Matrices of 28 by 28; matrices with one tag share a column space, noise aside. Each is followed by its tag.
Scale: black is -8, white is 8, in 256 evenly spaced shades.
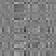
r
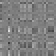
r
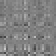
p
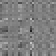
r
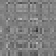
r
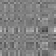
r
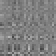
p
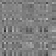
r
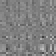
p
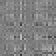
p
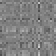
r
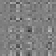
r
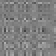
r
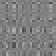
r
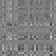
p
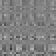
p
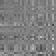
p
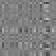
r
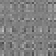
r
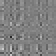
p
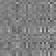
r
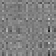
r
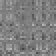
p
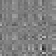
p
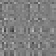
r
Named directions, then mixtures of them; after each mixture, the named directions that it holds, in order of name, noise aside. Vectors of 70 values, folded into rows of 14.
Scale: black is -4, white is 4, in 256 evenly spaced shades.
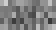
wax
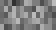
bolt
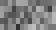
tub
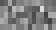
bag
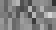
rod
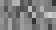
rod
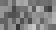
tub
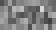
bag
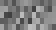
bolt, tub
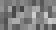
bag, tub, wax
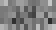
wax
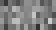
bolt, wax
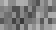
tub, wax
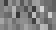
bag, bolt, rod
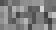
bag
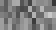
rod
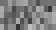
tub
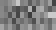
rod, tub, wax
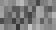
tub, wax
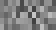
bolt, rod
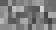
bag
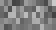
bolt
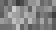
bolt, tub, wax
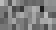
bag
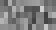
bag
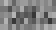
bag, wax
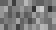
bag, bolt, tub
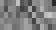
rod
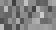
bolt, tub, wax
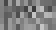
bolt, rod, tub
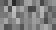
bag, bolt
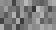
bolt, tub, wax
